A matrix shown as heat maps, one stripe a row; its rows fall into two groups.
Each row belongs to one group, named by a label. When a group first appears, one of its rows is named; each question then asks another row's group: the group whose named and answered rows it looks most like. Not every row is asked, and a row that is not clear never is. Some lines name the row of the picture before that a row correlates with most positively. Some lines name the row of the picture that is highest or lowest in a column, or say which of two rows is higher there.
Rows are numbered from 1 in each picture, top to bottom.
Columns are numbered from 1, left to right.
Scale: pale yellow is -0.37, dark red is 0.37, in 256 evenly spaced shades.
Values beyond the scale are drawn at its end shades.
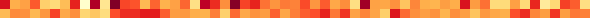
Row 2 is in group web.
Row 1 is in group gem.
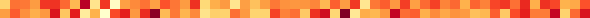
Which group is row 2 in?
web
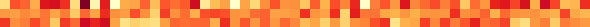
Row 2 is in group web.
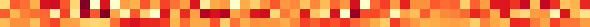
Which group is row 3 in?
web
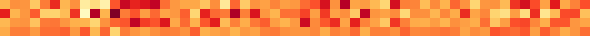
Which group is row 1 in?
web
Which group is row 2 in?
gem
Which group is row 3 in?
web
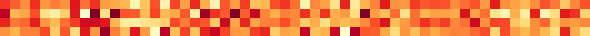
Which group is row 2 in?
gem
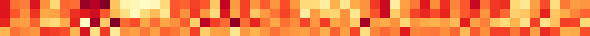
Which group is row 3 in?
gem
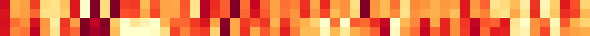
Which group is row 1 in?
gem
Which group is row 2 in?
gem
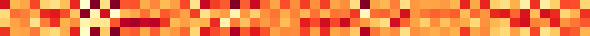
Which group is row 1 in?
gem
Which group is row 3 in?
web
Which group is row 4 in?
gem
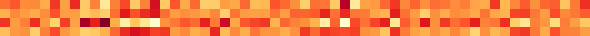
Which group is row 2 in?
web
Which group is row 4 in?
web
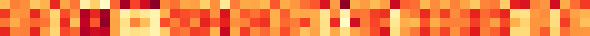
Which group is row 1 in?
web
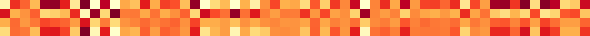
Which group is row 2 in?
gem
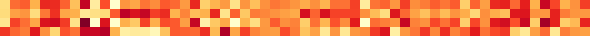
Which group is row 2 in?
web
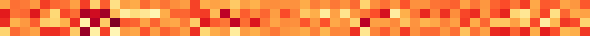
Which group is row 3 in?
gem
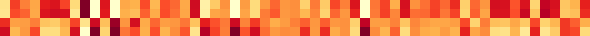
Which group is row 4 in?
gem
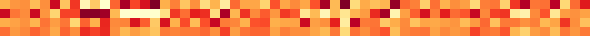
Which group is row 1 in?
web
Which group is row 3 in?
web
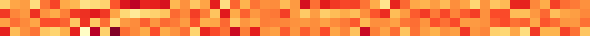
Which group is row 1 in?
web
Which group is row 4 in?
gem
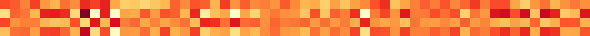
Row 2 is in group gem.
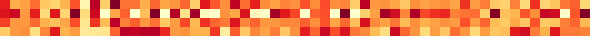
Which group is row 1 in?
gem
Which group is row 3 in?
gem
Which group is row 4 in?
web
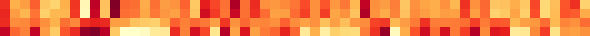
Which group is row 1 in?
gem
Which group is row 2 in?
gem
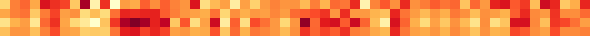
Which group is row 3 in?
web
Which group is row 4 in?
web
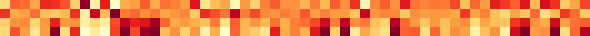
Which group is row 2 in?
gem
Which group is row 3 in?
web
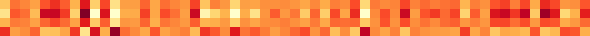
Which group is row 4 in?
gem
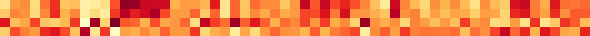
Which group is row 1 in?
web
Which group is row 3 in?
gem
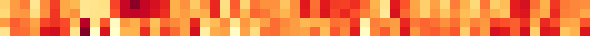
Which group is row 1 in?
web
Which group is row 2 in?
web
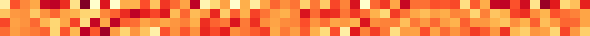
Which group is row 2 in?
web
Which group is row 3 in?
gem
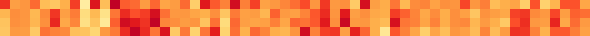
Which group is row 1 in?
gem
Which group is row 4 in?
web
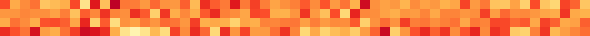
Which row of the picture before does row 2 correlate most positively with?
4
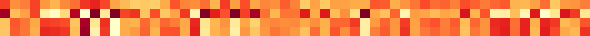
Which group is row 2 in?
gem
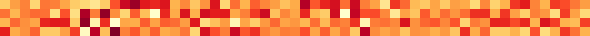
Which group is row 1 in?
web
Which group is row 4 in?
gem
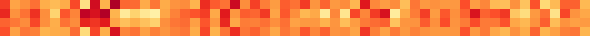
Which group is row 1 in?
gem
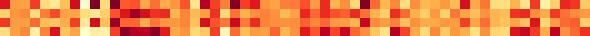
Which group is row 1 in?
gem
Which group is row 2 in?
web
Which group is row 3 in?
gem
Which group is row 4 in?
web
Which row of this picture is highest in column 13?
4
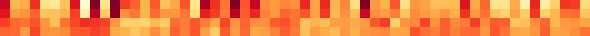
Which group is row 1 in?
gem
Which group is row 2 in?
gem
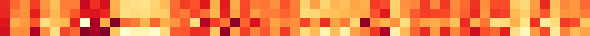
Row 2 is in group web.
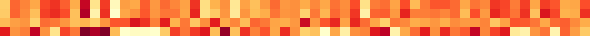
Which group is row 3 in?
web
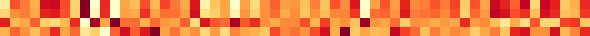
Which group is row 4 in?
web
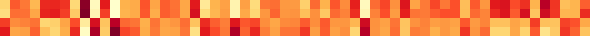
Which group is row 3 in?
gem
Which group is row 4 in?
gem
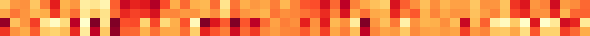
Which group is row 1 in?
web
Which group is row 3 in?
gem
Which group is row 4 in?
gem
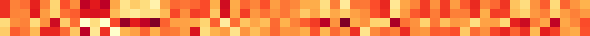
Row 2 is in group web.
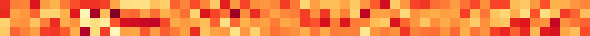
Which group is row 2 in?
gem
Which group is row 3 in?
web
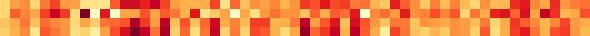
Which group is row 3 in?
web
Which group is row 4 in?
web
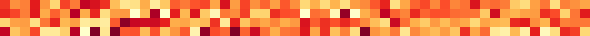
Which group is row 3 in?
web
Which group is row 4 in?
gem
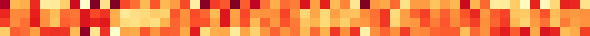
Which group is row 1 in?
gem
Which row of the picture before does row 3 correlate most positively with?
1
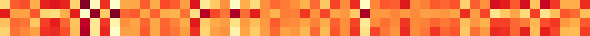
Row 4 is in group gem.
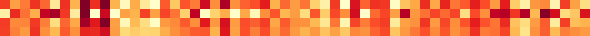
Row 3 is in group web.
